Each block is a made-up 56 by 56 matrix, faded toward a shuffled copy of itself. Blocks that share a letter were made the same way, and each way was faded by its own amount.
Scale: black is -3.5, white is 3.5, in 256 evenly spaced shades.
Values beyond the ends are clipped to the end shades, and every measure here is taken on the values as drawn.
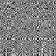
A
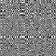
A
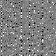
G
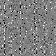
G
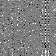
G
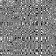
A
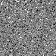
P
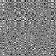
A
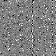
G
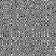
A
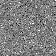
P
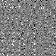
G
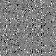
G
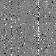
G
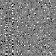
G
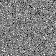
P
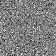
P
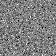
P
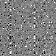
G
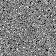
P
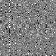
G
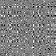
A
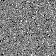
P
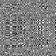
A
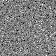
P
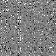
G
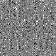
G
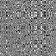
A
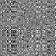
A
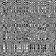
A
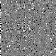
G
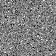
P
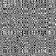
A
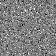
P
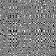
A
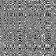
A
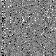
G
